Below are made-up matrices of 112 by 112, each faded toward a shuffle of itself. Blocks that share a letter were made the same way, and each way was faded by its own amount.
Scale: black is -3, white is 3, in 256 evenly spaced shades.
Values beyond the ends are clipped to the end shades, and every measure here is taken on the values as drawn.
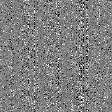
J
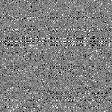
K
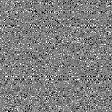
K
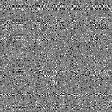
K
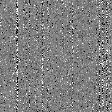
J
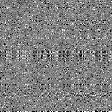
K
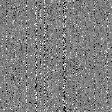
J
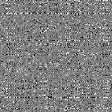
K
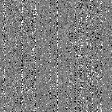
J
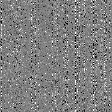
J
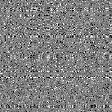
K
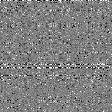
K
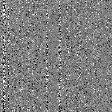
J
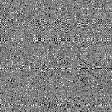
K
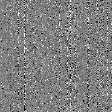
J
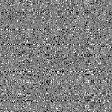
K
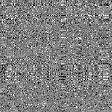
K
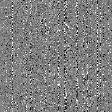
J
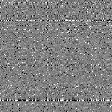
K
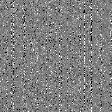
J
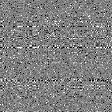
K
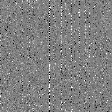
J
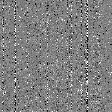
J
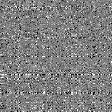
K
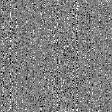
J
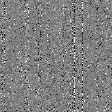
J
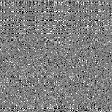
K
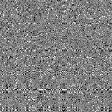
K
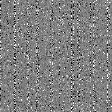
J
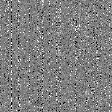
J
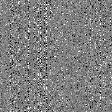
J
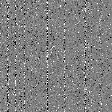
J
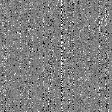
J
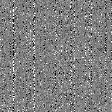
J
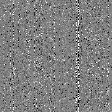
J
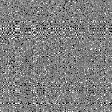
K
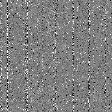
J
